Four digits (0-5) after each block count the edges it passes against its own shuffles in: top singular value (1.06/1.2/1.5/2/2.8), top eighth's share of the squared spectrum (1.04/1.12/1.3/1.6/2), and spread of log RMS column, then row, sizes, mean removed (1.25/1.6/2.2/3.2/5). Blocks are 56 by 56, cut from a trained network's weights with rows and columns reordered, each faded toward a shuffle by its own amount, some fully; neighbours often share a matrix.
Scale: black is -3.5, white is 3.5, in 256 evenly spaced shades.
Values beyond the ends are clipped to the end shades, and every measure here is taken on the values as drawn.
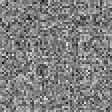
3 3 1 1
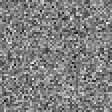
0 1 0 0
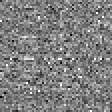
3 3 0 1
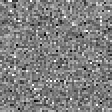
1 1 0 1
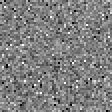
0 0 0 0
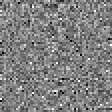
3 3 1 1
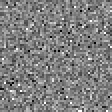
0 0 0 0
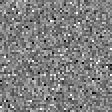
0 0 0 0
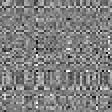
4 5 2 4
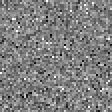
0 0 0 0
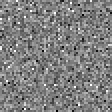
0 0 0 1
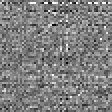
4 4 2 2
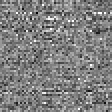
4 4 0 2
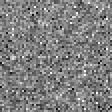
2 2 0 0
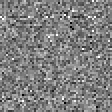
3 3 0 1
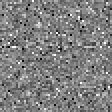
2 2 0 1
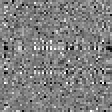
4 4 2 2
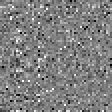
3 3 1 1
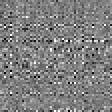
4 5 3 4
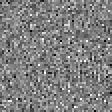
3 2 1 1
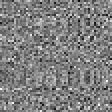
4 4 2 2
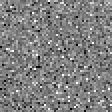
1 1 0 0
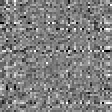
4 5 3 3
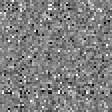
3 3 1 1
